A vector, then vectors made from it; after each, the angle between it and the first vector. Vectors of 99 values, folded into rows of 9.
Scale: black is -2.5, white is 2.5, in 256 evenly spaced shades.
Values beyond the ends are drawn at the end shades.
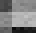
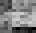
nearly parallel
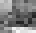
nearly opposite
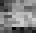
nearly parallel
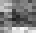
nearly opposite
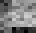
nearly parallel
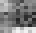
nearly opposite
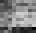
nearly parallel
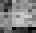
nearly parallel
